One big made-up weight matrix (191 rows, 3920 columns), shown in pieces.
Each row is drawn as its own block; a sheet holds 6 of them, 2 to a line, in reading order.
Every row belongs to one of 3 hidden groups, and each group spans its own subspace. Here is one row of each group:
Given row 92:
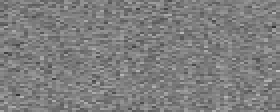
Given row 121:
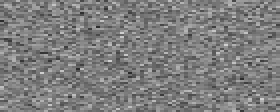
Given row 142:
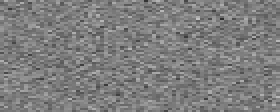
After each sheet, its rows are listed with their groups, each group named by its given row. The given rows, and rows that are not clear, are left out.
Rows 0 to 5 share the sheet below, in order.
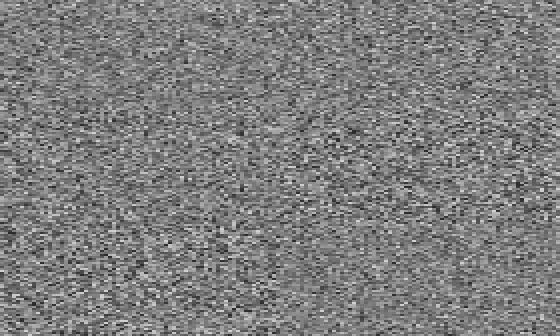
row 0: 142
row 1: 142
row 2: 121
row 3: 142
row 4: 142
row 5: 92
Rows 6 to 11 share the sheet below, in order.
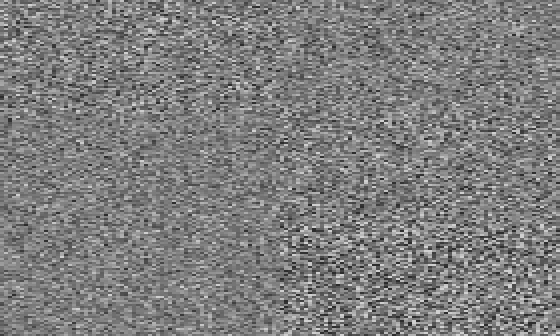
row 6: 92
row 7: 92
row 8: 142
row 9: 92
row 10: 142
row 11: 121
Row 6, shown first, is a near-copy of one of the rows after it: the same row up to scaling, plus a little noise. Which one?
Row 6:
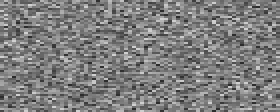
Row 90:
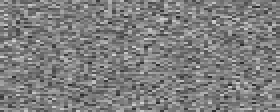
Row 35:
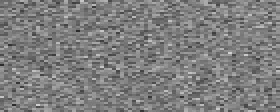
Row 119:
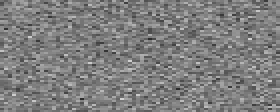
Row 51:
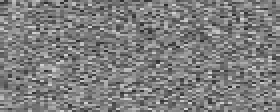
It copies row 90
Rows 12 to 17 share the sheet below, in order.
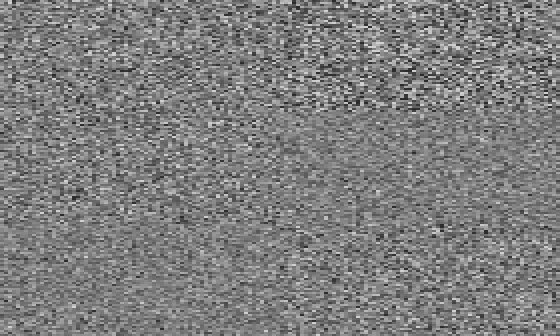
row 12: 92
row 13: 92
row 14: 121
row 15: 142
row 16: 142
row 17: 142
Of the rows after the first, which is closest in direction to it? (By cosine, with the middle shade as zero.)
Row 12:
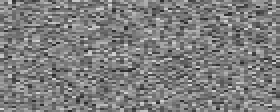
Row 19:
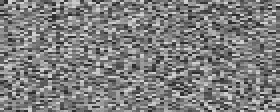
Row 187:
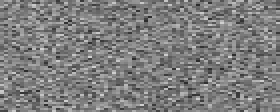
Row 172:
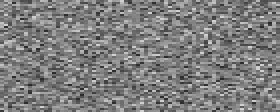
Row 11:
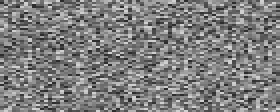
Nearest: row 172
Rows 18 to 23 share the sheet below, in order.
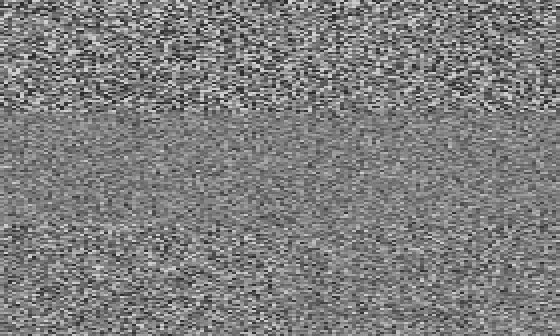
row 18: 92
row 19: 92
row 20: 142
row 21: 121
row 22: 92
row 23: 92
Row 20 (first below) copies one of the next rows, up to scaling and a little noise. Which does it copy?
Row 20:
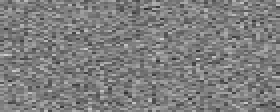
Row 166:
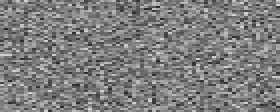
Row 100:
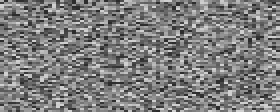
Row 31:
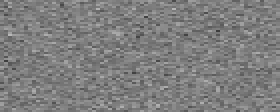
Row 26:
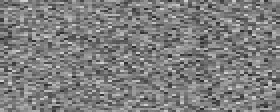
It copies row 166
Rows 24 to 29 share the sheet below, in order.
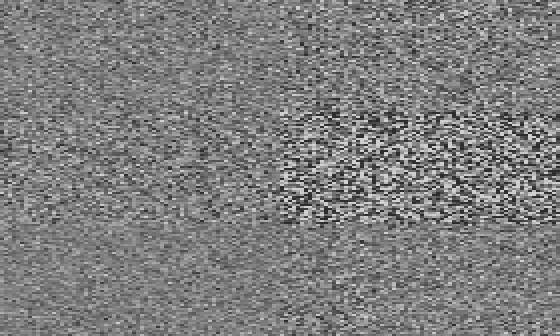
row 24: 92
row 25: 92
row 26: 142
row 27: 121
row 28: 92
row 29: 121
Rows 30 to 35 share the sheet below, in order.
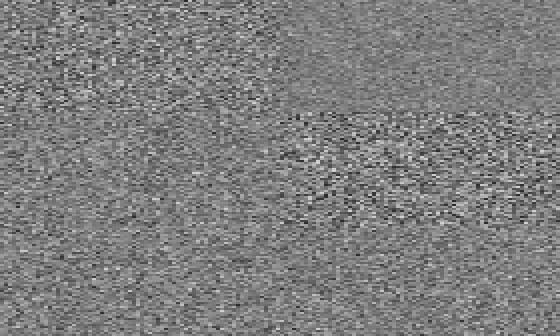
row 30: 121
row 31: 142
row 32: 92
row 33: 92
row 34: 142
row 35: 92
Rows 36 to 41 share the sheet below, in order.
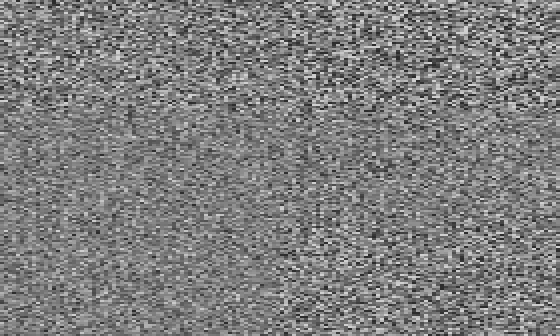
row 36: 121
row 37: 121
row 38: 92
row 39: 92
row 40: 121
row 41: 121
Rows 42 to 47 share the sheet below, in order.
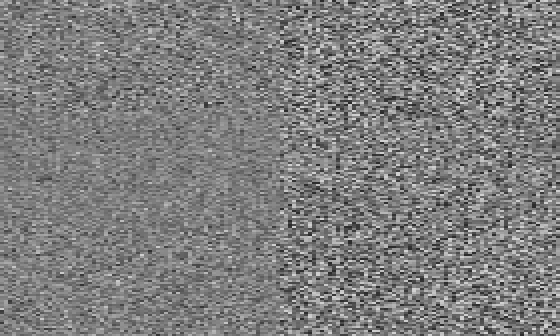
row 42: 92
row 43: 92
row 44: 92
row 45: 92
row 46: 121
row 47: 92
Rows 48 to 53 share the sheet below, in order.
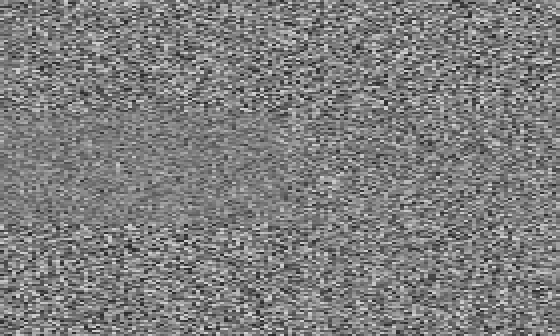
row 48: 92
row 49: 142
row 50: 121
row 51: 92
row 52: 92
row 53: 92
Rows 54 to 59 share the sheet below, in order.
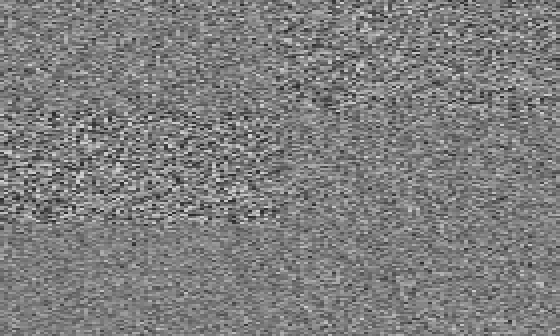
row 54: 142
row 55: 121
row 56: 121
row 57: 142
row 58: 142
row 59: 142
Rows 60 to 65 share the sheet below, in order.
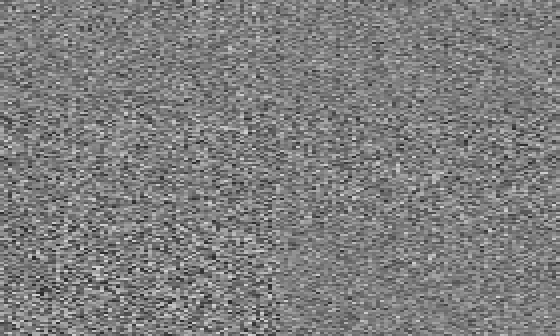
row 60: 142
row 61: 92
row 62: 142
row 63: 121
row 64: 92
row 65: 142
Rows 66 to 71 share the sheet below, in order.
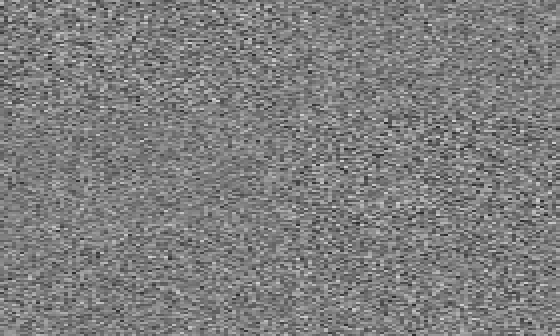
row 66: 142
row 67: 121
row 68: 92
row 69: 92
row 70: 121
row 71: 121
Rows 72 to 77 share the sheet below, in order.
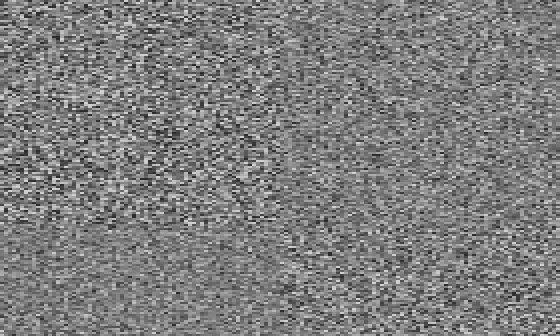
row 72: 92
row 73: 92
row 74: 92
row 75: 92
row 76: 121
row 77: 121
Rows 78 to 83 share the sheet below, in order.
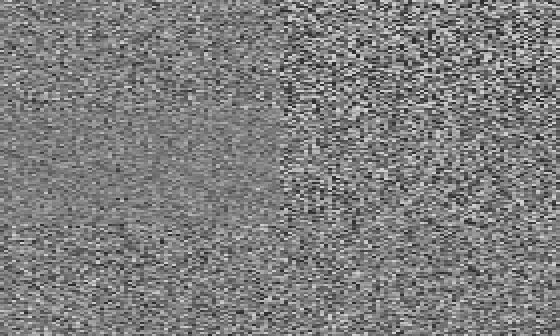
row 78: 142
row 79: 142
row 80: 121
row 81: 92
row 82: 92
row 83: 142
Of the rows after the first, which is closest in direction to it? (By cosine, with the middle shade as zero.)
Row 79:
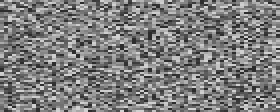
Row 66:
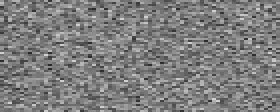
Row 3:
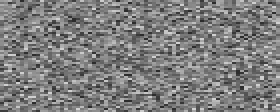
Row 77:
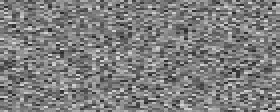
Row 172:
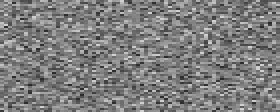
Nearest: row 3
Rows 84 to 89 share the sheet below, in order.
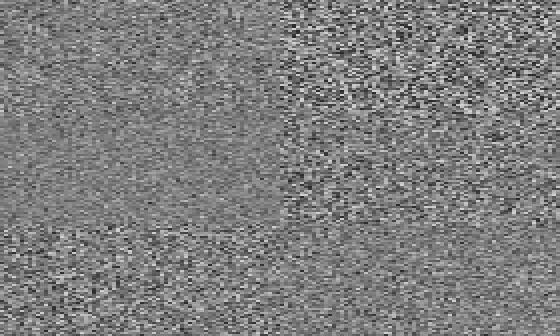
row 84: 92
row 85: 121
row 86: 121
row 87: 142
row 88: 121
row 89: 142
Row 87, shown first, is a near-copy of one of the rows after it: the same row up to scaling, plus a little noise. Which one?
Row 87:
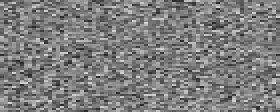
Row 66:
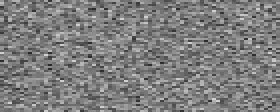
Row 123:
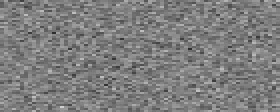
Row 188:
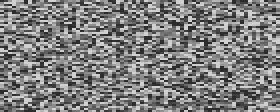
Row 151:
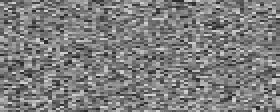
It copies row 151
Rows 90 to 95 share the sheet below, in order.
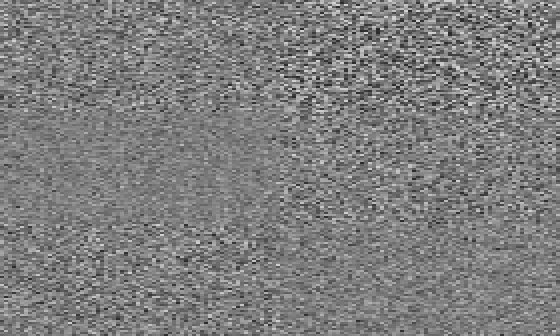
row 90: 92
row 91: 121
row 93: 121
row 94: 142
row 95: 142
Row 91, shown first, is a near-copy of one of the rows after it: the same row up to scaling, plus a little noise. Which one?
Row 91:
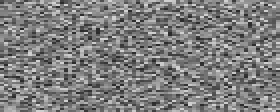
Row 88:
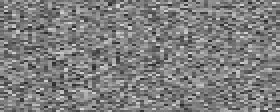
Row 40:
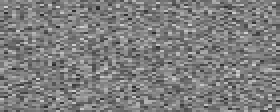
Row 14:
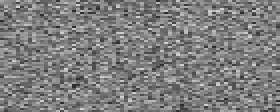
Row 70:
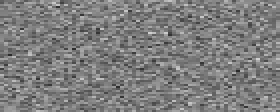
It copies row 70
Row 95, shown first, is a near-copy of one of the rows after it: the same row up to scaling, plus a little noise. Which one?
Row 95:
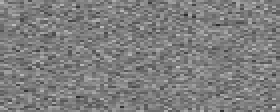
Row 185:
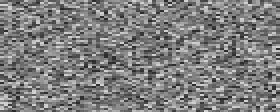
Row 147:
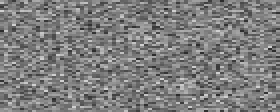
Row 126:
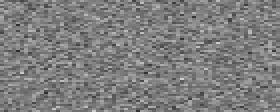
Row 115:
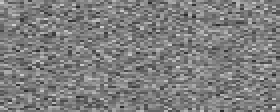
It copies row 115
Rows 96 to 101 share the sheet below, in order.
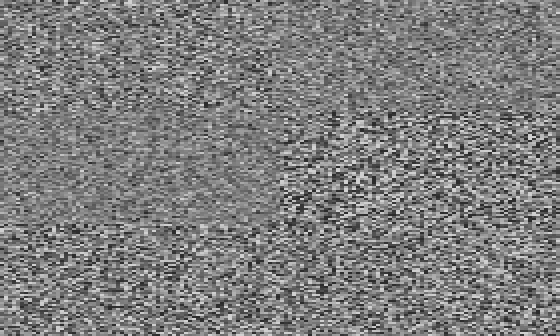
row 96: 92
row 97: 142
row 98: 142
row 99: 121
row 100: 142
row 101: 92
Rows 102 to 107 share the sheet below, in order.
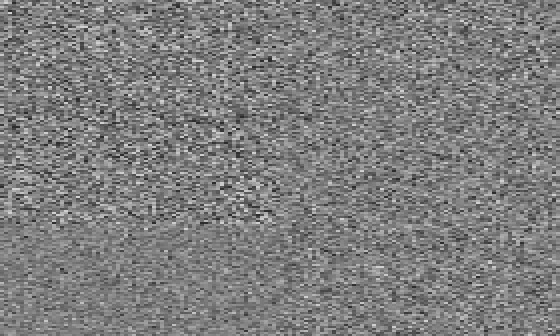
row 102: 92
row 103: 121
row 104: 142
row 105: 142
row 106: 121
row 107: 92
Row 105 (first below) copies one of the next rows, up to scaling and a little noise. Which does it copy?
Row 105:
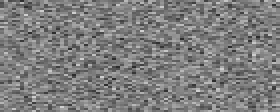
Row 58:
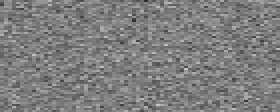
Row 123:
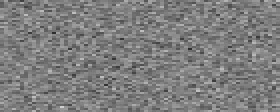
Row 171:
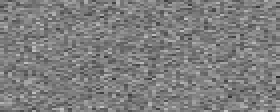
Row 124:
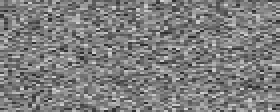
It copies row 123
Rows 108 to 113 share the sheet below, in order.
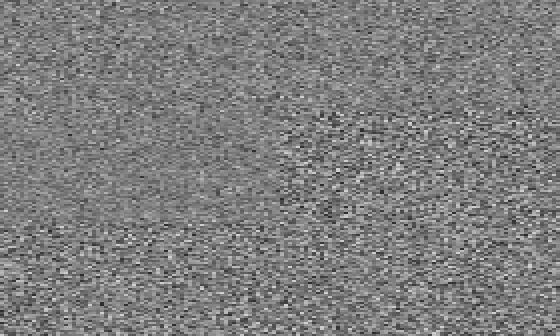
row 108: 142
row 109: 92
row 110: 142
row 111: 121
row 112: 121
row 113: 142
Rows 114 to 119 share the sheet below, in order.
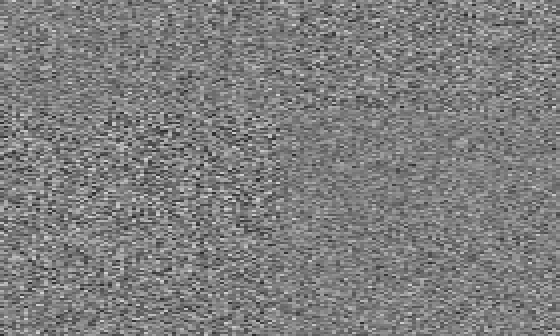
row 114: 92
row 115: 142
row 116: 92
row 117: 121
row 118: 142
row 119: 92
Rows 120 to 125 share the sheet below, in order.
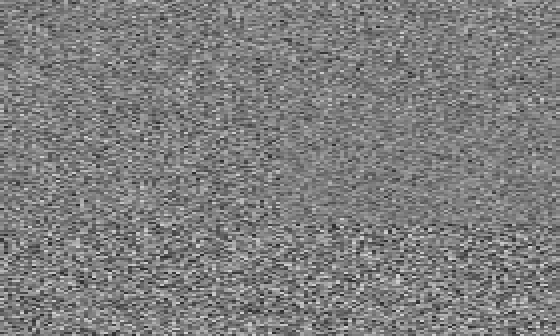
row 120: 92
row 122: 92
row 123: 142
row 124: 142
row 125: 121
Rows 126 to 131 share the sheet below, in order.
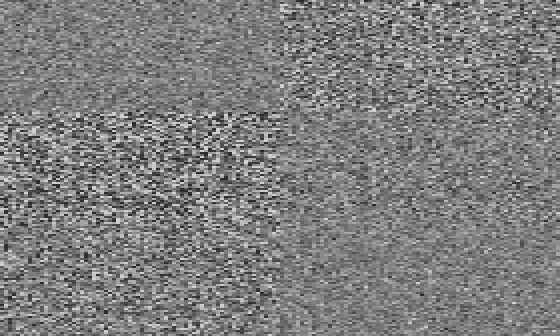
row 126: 142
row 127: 142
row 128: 92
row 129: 121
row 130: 142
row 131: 142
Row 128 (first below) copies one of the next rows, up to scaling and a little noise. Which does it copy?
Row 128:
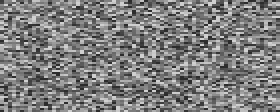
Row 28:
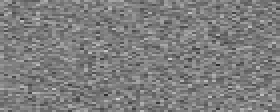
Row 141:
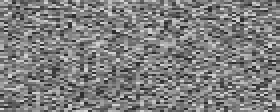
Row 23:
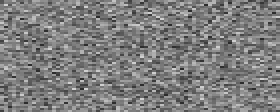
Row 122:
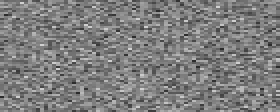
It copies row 23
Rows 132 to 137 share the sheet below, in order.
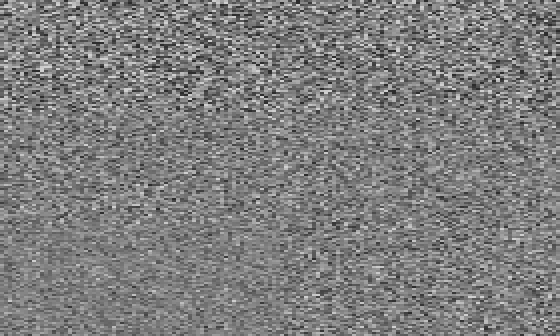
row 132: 92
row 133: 142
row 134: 142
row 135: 142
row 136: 92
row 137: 92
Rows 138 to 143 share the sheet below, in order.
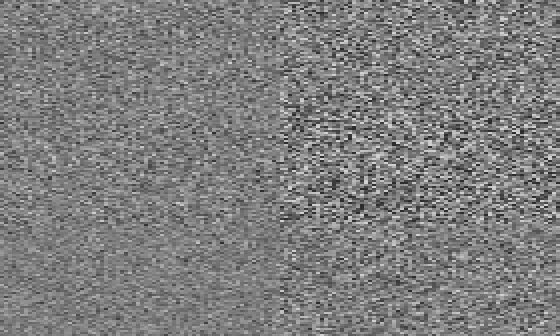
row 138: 121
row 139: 142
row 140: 92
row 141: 92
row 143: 121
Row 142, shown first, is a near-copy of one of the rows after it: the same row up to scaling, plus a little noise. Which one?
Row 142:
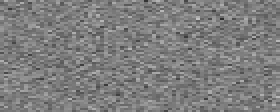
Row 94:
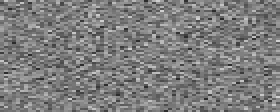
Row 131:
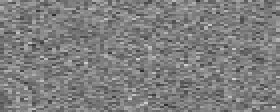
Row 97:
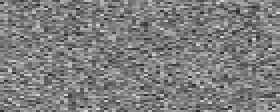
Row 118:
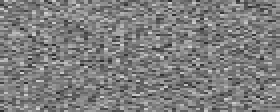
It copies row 94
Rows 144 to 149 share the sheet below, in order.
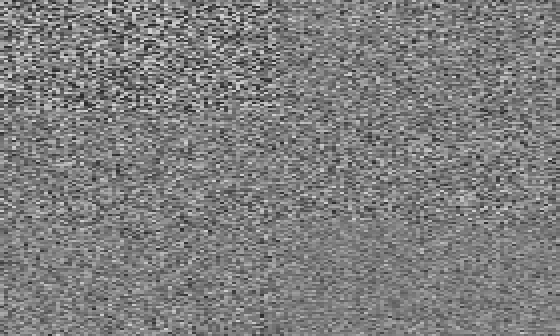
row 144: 92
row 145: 142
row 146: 121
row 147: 142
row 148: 142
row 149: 92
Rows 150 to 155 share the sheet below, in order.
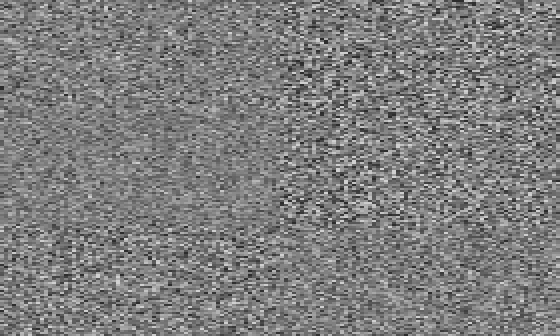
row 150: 121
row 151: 142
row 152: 142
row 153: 121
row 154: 121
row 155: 142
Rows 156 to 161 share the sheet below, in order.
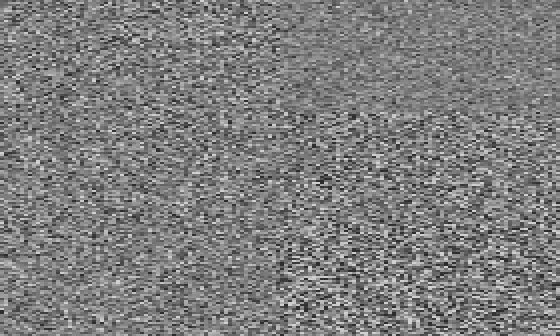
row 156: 142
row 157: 121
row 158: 92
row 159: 92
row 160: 121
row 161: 142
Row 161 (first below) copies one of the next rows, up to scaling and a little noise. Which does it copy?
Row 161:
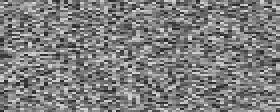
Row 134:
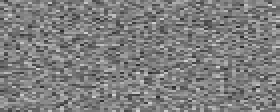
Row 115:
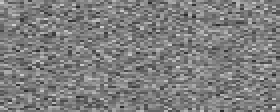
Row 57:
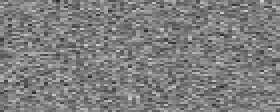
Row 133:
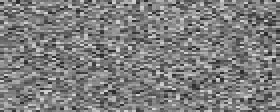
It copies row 57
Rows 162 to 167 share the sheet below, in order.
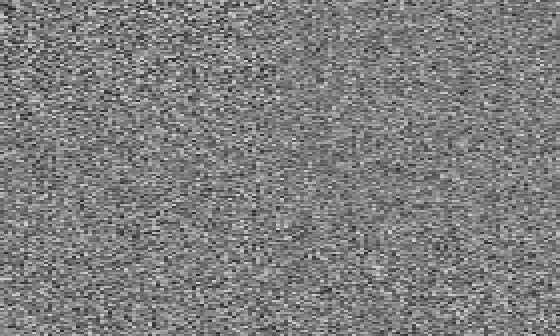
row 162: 142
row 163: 92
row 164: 92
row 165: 121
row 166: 142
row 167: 92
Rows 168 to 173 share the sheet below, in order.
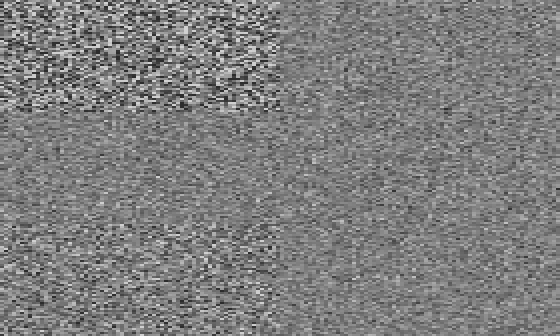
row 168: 121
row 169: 121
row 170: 92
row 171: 142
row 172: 92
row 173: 121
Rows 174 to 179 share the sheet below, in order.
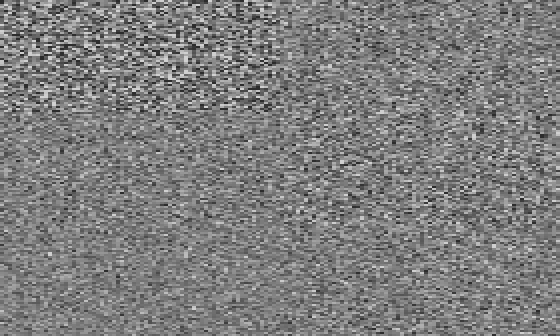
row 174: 142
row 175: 92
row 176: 92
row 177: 142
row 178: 121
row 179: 92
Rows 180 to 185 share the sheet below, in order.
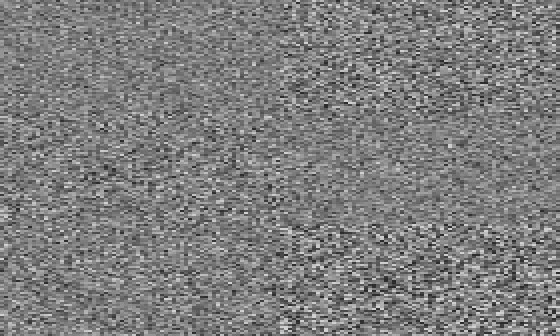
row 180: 121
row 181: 121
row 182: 142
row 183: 121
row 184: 142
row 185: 142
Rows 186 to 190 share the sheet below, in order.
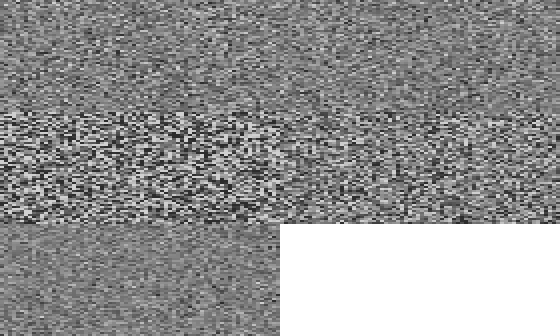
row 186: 121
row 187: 121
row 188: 142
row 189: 121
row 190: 92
